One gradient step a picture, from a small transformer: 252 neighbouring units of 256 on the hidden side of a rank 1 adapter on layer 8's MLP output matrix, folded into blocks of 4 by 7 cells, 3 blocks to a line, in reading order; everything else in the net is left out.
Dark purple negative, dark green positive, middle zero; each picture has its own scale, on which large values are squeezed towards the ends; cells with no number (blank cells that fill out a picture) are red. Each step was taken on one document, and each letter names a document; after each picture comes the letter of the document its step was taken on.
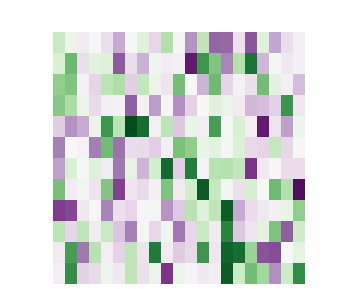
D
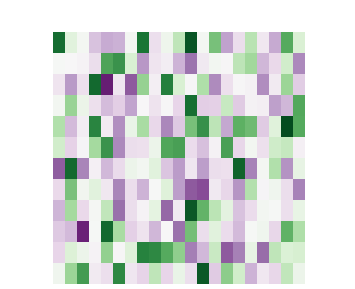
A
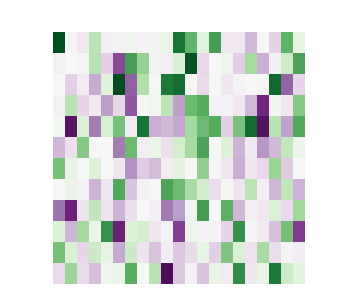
A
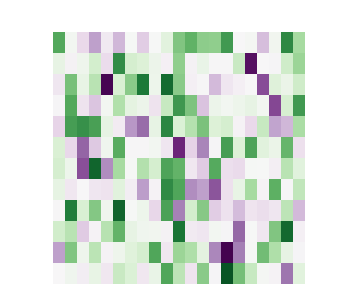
A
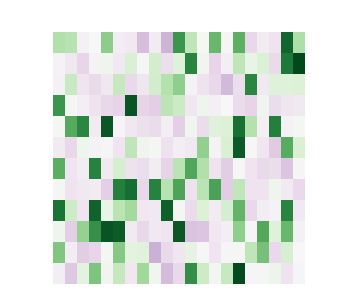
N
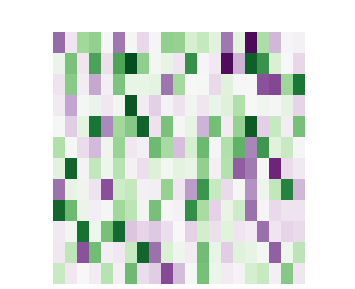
D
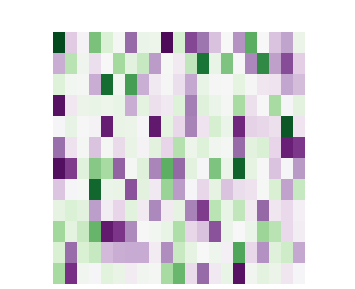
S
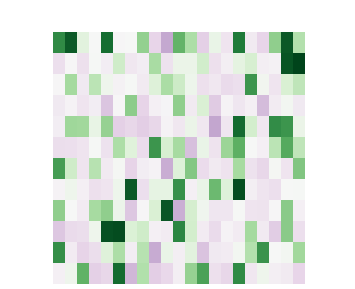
N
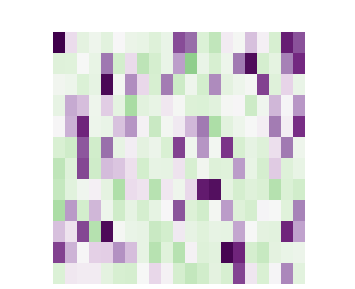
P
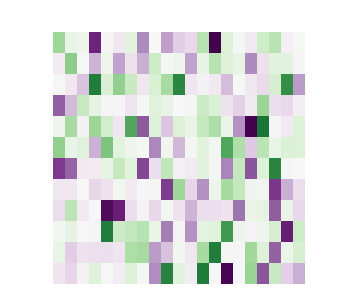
D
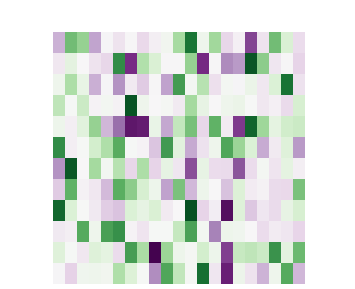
D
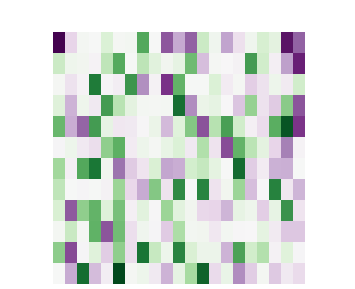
P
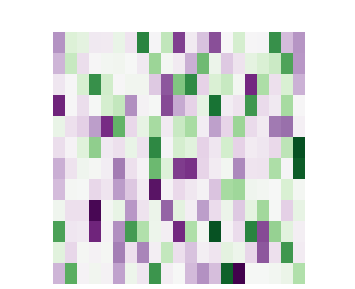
S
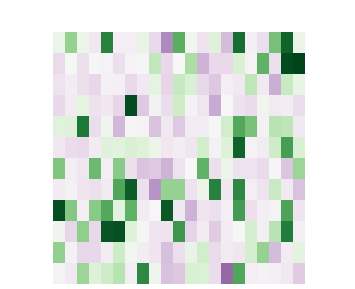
N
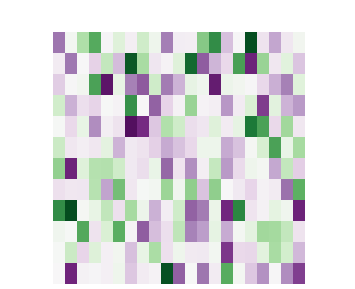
D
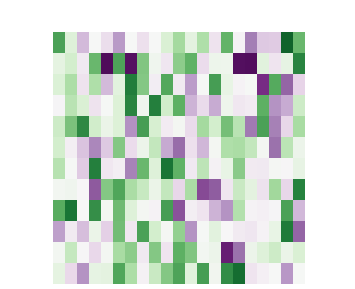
A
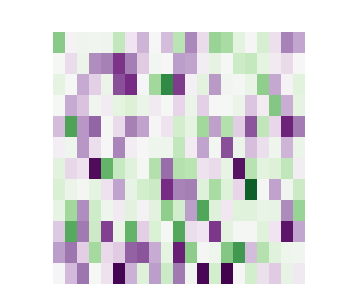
P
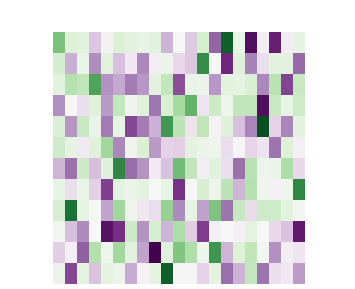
A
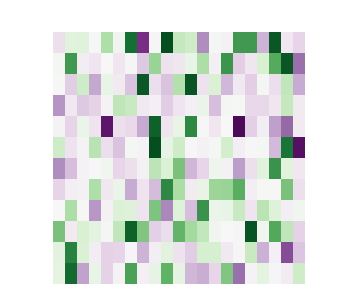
S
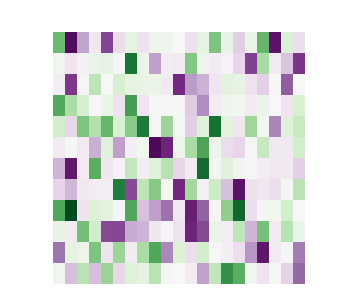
N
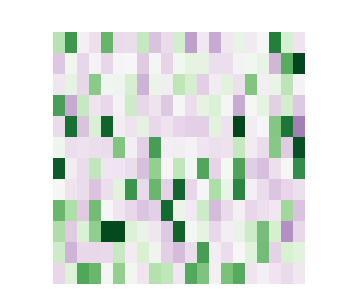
N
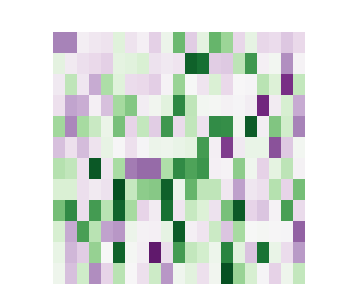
A
